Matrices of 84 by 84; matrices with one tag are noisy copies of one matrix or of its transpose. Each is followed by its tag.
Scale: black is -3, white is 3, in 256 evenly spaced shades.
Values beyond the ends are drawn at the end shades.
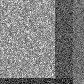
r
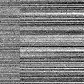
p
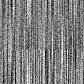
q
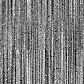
q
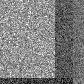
r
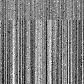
p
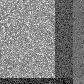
r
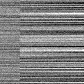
p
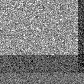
r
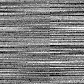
q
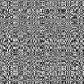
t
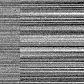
p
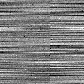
q
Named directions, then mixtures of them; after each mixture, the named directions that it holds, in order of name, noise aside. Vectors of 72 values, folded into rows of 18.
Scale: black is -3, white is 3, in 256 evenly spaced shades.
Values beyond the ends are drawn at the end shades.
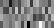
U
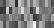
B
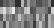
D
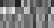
D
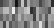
B, D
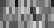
B, D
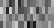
B, U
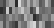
B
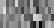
B, U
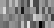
B, U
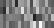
B, U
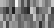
B, D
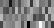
U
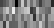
B, D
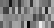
U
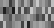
D, U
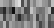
D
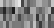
D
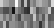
B, D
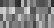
D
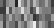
B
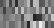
B, U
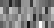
D, U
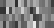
B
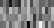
D, U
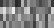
D
